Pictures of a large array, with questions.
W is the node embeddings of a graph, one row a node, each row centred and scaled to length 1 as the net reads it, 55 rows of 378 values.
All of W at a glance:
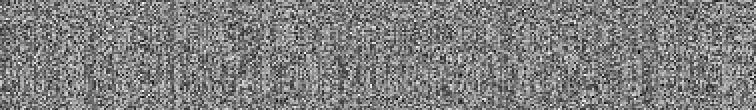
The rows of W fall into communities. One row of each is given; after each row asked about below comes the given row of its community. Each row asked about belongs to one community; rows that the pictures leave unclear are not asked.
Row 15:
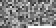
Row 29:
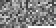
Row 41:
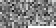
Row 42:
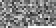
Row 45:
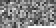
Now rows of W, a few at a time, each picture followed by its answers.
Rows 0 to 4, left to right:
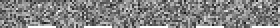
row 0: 15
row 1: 45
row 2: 29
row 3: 41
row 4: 29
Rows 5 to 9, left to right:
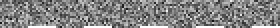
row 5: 45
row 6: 15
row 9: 41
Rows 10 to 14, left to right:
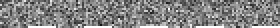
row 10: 15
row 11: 29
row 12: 45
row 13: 45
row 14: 45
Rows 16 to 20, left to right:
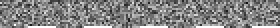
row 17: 15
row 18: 45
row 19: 45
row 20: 15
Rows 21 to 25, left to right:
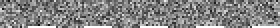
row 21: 45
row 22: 29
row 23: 41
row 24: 41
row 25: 41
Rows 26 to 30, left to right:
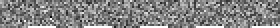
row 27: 15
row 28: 29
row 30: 15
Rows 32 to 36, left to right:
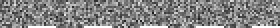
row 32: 41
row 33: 15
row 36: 41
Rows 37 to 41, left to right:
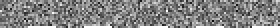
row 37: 41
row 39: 29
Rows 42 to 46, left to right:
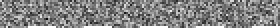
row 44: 29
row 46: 41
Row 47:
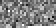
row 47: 45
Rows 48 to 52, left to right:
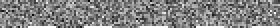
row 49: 29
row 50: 45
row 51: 41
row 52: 42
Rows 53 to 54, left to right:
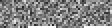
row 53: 15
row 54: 29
